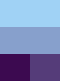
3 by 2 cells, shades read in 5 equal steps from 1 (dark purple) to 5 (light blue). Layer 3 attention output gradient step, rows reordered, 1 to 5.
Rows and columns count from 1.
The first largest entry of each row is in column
1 1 2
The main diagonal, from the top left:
5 4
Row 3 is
1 2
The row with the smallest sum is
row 3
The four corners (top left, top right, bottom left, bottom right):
5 5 1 2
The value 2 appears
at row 3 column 2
